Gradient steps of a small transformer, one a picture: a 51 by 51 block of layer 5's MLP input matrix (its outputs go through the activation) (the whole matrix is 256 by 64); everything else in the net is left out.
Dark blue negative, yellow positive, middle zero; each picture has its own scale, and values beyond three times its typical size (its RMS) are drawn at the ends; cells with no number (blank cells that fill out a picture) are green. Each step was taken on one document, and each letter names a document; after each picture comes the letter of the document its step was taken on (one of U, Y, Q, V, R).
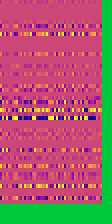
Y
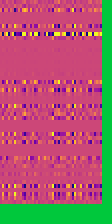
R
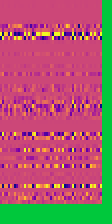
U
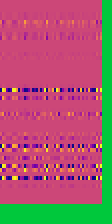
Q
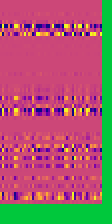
U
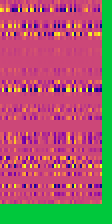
R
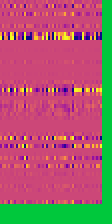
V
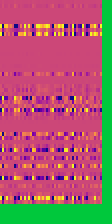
U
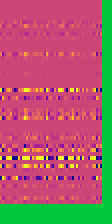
Q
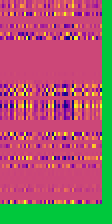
V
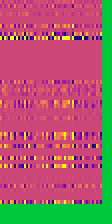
V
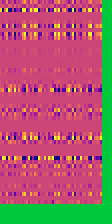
R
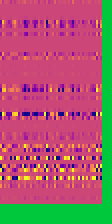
Q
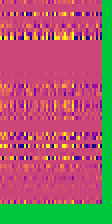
V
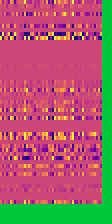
V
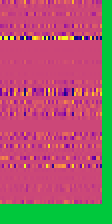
V
